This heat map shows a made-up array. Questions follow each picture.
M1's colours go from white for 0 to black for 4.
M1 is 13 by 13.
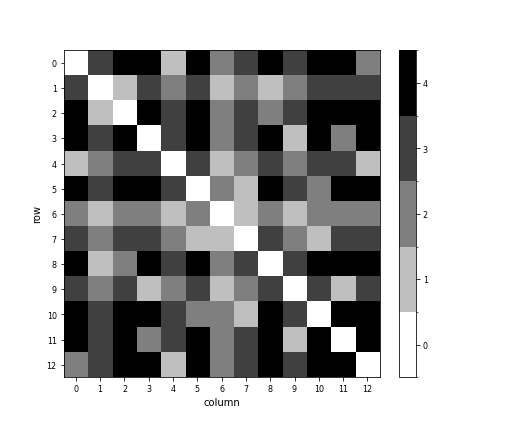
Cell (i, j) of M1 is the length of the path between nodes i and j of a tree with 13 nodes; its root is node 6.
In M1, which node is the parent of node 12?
4
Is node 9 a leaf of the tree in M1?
no
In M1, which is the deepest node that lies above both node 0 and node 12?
4
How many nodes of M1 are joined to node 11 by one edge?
1
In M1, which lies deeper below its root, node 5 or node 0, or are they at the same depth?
the same depth
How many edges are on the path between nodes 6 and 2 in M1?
2
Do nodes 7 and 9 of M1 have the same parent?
yes
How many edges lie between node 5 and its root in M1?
2
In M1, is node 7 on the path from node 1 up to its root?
no
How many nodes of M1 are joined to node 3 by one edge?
1
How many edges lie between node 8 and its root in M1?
2
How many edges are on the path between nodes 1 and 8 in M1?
1
